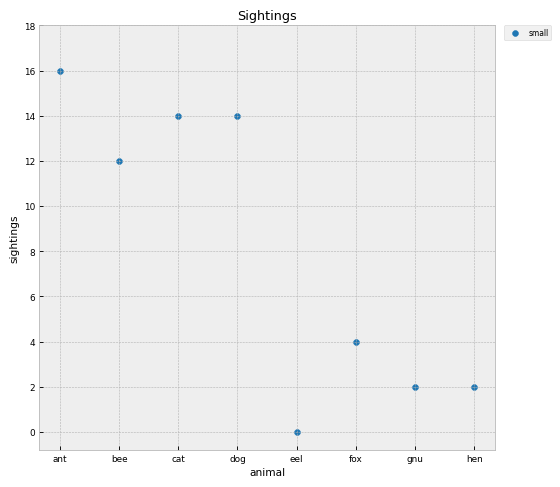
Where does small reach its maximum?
ant
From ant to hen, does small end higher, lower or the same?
lower
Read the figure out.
Title: Sightings
x-axis: animal, ticks ant bee cat dog eel fox gnu hen
y-axis: sightings, ticks 0 2 4 6 8 10 12 14 16 18
Legend: small
Values:
small: 16 12 14 14 0 4 2 2
